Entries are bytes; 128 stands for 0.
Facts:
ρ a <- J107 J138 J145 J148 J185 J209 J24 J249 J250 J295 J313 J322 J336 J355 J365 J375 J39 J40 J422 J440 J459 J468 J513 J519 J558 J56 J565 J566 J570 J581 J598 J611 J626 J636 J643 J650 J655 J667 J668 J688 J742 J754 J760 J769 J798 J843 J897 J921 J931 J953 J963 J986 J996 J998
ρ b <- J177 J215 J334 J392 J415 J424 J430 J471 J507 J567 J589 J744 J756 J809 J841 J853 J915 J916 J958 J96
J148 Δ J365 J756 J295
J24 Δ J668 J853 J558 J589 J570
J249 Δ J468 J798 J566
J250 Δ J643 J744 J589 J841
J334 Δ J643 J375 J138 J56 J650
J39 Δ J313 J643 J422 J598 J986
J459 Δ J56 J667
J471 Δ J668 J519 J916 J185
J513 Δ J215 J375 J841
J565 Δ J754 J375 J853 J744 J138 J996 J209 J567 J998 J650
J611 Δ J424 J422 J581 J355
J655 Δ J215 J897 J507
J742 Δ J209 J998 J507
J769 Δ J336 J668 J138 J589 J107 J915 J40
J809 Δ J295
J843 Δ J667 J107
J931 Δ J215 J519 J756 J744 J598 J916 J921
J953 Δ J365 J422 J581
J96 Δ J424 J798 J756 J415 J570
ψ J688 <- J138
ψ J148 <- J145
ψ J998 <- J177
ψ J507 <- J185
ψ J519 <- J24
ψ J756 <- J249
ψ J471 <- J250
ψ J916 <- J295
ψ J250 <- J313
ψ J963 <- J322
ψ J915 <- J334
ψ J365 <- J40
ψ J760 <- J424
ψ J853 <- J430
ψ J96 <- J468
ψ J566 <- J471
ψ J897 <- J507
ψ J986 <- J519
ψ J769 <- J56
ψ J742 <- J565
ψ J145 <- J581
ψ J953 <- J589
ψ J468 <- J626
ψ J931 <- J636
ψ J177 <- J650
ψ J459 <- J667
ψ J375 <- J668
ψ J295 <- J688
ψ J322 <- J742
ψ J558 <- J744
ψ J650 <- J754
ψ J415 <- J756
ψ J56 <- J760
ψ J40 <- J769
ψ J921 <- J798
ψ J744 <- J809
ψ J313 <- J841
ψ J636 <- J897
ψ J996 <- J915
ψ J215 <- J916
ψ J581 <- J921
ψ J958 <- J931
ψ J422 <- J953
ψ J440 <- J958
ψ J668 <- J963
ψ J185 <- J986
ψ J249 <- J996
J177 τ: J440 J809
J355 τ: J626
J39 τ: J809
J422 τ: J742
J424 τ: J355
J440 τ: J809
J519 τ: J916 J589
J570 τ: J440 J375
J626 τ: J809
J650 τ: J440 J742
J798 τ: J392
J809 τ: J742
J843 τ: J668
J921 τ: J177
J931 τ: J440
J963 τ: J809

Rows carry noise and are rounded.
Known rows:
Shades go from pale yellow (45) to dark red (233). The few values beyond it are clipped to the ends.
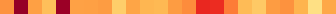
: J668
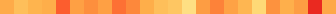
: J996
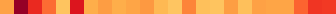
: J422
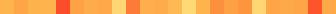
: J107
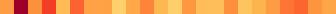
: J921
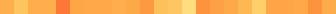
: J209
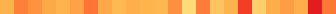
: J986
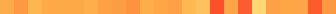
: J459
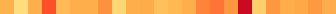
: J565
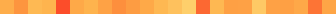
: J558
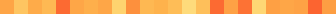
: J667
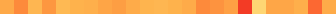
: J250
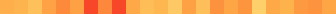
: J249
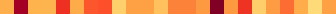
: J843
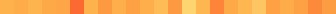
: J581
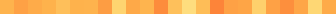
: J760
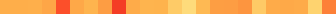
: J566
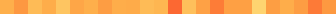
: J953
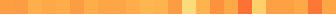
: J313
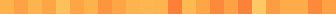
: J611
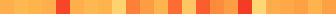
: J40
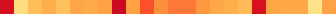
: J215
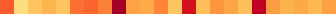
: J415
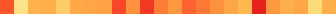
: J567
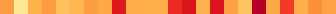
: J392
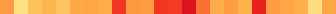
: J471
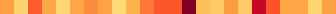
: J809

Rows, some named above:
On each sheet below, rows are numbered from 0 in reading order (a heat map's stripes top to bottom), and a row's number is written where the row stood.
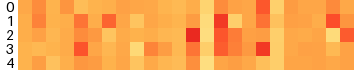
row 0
J513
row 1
J185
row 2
J365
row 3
J40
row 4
J295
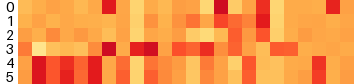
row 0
J24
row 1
J769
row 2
J56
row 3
J915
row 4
J570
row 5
J570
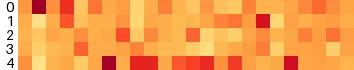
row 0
J921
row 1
J565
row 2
J636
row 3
J468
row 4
J334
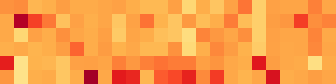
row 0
J598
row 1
J963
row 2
J754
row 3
J581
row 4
J841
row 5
J334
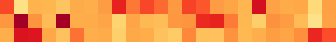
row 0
J853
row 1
J668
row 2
J355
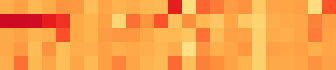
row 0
J365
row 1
J375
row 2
J558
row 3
J655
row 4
J148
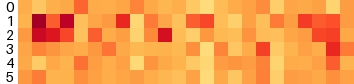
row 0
J468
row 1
J931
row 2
J650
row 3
J986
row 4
J138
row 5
J598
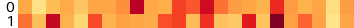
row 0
J96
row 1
J424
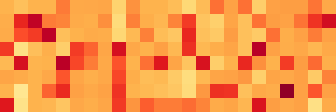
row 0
J667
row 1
J440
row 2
J742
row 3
J756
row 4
J519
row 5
J566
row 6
J798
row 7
J744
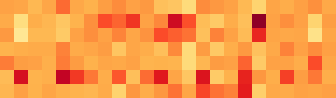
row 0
J998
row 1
J958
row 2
J430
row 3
J897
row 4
J643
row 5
J519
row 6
J769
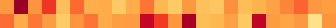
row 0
J921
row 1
J177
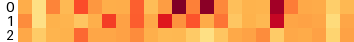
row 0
J589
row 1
J507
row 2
J468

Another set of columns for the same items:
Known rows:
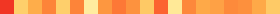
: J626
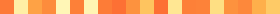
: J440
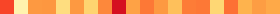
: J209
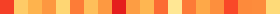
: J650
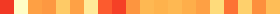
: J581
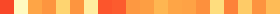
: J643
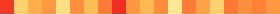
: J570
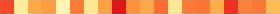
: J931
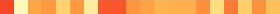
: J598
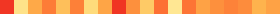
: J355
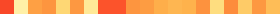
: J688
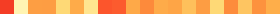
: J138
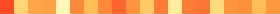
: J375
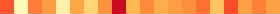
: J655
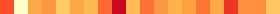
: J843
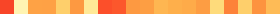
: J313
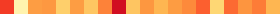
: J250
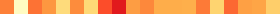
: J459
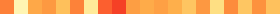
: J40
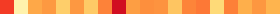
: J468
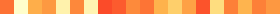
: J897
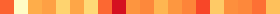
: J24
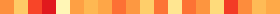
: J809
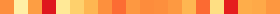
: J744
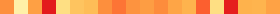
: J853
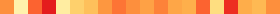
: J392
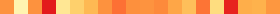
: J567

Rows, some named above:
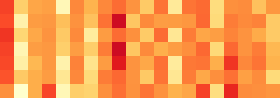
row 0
J375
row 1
J769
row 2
J626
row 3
J250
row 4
J931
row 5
J921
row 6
J507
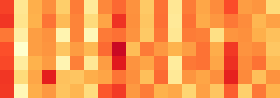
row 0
J422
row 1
J355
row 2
J440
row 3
J843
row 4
J931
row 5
J424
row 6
J798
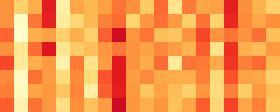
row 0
J177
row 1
J334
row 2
J519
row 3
J916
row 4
J931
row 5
J459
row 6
J365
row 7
J148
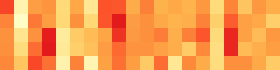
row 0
J138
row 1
J459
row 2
J215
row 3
J756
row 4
J742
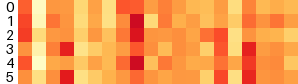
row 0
J667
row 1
J565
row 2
J668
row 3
J96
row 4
J843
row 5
J471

